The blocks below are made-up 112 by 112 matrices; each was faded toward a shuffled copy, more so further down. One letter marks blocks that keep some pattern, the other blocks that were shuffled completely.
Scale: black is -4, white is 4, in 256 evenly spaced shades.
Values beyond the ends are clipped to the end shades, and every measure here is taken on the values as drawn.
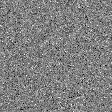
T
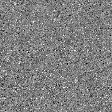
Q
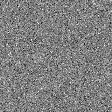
T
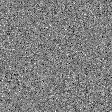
T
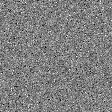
T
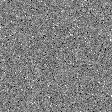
T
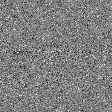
Q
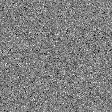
Q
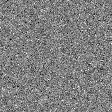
T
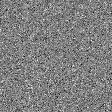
T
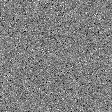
T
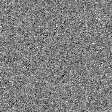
Q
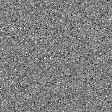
Q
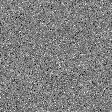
T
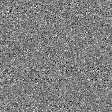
Q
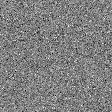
T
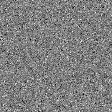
Q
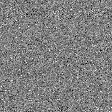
Q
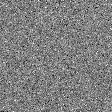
T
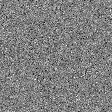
T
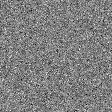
T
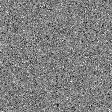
T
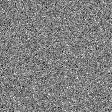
T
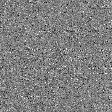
Q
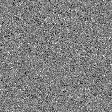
Q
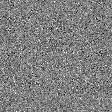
Q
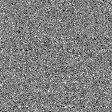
Q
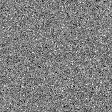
T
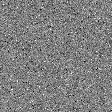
T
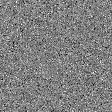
T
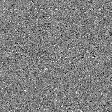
Q
